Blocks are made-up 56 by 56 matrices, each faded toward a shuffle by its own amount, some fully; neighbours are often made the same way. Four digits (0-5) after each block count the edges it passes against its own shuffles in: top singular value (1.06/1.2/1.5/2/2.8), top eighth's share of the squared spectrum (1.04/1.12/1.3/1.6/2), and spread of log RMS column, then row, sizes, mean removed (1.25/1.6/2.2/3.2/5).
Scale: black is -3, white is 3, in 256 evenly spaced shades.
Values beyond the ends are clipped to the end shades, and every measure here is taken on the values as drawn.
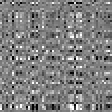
5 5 3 4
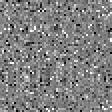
3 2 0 1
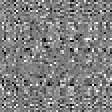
4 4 3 3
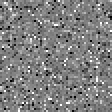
0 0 0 0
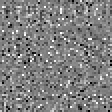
3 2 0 1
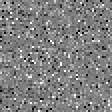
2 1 0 0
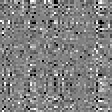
4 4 3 3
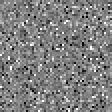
2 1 0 0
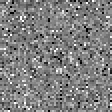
3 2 1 0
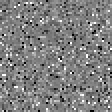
3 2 0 0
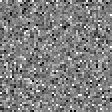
3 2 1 0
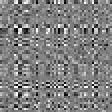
5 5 4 4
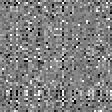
4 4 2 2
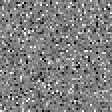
0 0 0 0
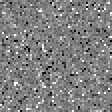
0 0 0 0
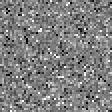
0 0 0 0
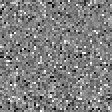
0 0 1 1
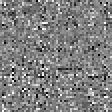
1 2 2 3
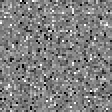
0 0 0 0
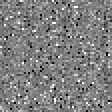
0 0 0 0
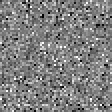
0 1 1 1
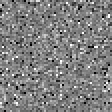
1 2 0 1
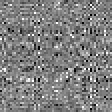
4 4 3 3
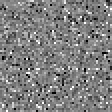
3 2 0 1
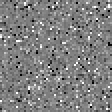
1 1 0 0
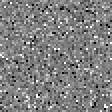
2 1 0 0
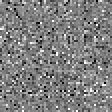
3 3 2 2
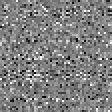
4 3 1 2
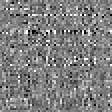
4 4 2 3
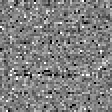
3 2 0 2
